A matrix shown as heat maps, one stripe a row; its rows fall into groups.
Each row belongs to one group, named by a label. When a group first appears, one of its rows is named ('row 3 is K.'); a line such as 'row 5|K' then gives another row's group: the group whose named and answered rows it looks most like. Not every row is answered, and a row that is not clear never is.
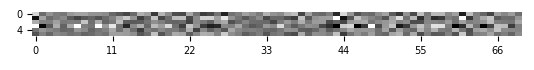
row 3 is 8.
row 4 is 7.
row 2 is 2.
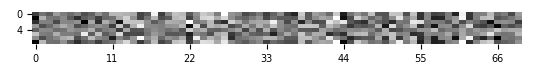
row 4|7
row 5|2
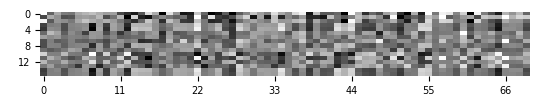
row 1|7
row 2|8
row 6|8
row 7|7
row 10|2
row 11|7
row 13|7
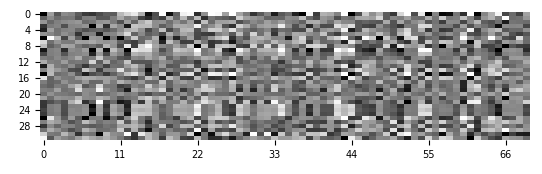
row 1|7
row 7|8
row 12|2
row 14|7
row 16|8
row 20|7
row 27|7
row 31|8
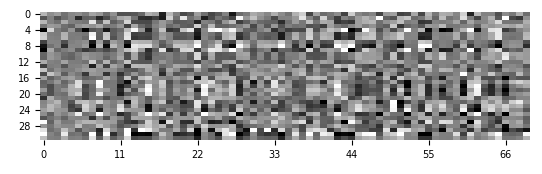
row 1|7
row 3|7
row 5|2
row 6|2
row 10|7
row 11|7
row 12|2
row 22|7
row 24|7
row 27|8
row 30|2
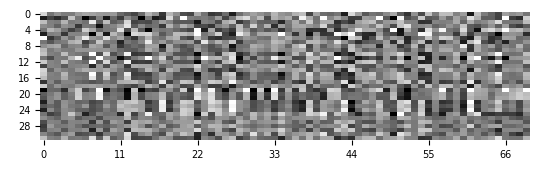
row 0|8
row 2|2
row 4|7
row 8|8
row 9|8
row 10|2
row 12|2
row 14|8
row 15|2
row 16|2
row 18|8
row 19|7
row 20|7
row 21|7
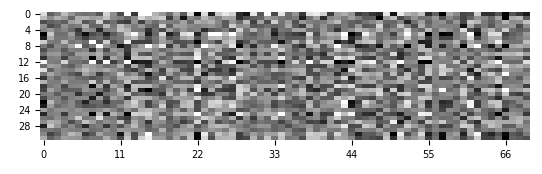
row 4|7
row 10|7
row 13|7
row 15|7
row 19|7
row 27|7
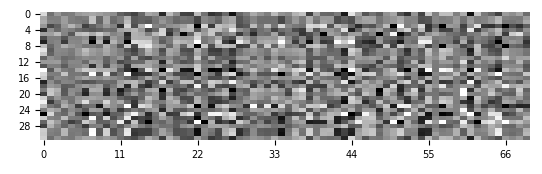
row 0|8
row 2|2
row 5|7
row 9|8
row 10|8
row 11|7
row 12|8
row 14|8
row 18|7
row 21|8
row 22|8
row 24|8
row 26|2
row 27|7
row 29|2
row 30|2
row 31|8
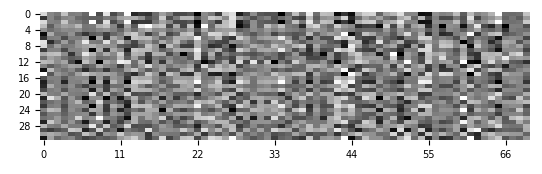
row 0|2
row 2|2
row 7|8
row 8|8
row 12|7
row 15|8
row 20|2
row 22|7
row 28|2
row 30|7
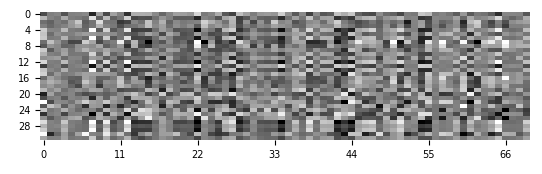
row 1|2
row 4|2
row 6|2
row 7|7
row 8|7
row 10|2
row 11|8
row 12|2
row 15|8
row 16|7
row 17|7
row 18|7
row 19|8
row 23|8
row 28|2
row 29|2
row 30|8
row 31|2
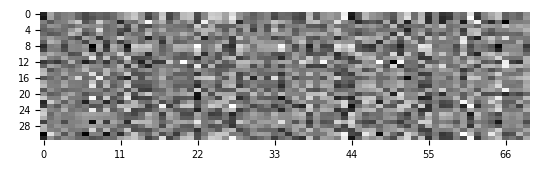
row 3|7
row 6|7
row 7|8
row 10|7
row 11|2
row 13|7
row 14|8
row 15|2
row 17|2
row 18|2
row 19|7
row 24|2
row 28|8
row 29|2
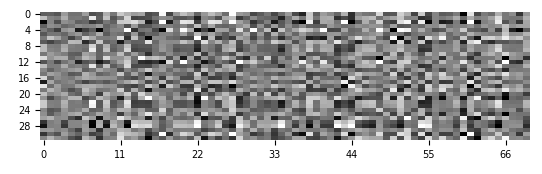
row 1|2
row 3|7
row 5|7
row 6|7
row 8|2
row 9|2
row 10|7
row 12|7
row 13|2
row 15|7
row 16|8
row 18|8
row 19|7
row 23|2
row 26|7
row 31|7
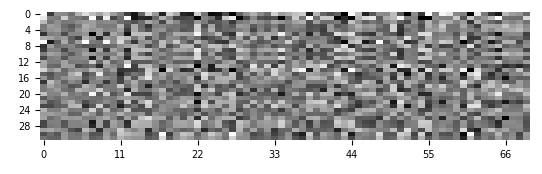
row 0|8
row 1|2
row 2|8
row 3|7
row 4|7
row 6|7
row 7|8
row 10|7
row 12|2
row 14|8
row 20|2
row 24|2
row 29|7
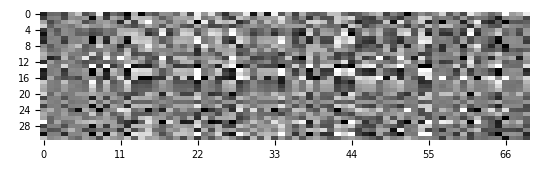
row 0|7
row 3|8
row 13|2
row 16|7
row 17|2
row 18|2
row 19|2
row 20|8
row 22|2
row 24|7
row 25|2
